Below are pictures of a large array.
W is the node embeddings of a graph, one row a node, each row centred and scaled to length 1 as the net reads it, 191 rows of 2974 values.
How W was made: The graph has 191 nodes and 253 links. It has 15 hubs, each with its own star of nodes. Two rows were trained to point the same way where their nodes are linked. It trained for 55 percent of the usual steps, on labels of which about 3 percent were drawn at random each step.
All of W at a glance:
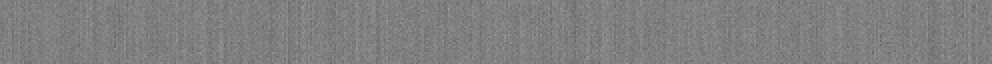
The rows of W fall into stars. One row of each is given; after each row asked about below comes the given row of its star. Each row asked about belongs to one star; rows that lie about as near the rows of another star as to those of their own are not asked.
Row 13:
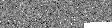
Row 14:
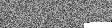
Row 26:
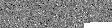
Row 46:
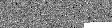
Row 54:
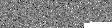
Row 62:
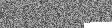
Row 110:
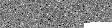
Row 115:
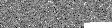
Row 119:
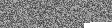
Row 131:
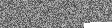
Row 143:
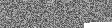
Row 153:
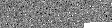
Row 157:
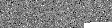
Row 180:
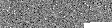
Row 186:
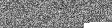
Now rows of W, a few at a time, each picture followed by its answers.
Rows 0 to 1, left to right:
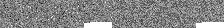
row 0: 110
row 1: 54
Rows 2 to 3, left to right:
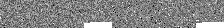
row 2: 180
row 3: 13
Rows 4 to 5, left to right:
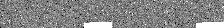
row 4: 119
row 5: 14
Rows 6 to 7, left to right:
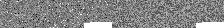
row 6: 54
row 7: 119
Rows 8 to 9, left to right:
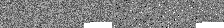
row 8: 131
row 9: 186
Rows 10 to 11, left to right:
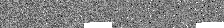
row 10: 46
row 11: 119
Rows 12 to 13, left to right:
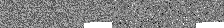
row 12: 54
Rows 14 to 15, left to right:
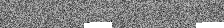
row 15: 115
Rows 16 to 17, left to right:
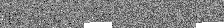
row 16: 157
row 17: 46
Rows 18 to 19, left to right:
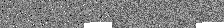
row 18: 153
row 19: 14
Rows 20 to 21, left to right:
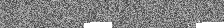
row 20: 13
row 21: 180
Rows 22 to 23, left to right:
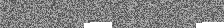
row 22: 180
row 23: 62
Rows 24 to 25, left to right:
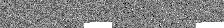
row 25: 46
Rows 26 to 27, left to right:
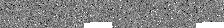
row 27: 26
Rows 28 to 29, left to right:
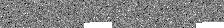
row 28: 143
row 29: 62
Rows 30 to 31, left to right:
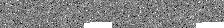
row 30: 157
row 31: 46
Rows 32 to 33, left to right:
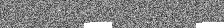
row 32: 153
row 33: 186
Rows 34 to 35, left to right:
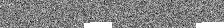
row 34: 180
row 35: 143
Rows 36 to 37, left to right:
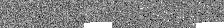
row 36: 153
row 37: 46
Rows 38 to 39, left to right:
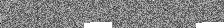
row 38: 157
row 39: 180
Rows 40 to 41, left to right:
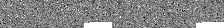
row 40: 157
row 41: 54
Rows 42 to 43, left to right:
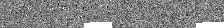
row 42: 46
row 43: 26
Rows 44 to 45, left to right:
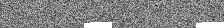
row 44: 157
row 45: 115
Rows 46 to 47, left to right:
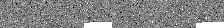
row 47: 143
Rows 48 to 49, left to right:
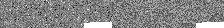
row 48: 46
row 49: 157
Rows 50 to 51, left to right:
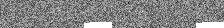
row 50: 153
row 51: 153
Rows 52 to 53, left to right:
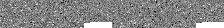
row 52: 14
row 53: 110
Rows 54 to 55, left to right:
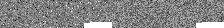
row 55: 157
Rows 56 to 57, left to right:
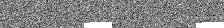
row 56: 115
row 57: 180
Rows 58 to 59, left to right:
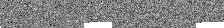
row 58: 143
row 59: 143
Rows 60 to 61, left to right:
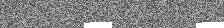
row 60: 13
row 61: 13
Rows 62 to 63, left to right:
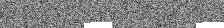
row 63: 26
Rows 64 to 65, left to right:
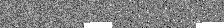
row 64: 131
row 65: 180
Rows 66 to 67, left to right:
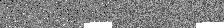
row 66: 143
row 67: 157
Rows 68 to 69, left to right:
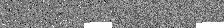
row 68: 54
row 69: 157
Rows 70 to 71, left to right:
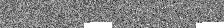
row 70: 26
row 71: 131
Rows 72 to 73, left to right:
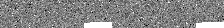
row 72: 115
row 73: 153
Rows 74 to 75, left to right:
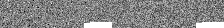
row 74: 186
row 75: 115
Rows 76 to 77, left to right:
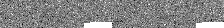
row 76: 110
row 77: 14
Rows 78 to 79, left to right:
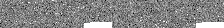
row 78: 14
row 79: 153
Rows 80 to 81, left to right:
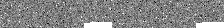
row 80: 26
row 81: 62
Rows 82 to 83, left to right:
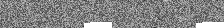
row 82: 110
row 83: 110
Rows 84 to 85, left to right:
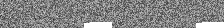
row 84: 180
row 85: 186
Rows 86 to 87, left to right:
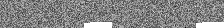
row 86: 110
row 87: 157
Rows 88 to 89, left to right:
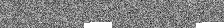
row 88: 157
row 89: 46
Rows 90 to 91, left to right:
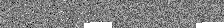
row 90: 180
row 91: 131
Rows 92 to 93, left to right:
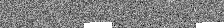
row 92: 143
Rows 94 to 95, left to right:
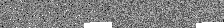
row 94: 115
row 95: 13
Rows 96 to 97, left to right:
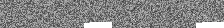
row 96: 143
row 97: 115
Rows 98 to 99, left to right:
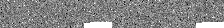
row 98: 26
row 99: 157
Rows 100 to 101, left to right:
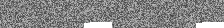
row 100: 153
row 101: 26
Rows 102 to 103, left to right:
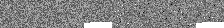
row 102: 131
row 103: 157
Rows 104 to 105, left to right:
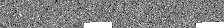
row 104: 119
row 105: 131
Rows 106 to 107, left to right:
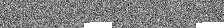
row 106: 110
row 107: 131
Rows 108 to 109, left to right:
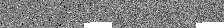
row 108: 110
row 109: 131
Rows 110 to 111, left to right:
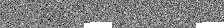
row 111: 180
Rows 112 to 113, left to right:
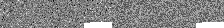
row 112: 180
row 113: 13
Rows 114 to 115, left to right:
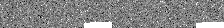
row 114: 13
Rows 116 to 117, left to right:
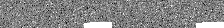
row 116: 186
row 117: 131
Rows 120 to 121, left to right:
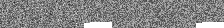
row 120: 14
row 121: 110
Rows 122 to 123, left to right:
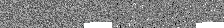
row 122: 54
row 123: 110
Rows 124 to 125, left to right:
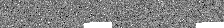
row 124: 186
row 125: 46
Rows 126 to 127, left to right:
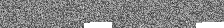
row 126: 14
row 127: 115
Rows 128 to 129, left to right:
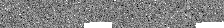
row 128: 119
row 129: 119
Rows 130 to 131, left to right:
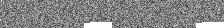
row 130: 186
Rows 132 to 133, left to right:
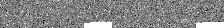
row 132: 13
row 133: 131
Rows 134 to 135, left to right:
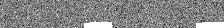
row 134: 13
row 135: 180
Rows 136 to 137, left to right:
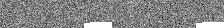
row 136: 14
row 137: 62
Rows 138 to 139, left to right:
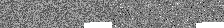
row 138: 115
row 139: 62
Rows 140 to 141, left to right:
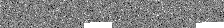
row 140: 180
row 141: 46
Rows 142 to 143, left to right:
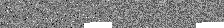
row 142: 62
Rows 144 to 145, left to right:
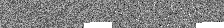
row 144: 153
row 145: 131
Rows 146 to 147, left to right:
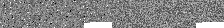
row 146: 186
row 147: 115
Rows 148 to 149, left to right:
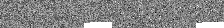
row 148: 54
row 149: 131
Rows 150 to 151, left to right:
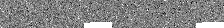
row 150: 131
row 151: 14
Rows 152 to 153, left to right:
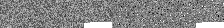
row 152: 153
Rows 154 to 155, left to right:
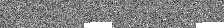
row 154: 62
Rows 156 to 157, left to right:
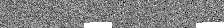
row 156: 54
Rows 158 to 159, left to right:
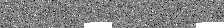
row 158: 115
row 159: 153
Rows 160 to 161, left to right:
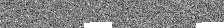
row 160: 143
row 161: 119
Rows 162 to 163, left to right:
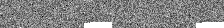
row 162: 119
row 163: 180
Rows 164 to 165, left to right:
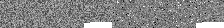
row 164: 110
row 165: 54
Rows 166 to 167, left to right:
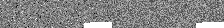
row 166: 13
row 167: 131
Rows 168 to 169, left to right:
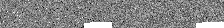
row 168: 14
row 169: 13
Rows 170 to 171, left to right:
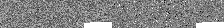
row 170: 54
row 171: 115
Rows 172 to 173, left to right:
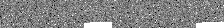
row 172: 153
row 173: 13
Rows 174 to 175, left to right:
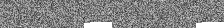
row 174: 54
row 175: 14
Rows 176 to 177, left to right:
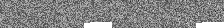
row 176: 157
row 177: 180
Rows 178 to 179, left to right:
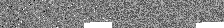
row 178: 115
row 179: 46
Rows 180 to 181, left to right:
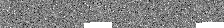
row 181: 110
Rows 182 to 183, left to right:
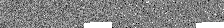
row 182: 186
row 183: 143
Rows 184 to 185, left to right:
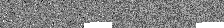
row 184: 14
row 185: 115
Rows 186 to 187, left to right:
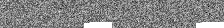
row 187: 131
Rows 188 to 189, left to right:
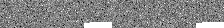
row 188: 143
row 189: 186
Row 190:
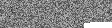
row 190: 157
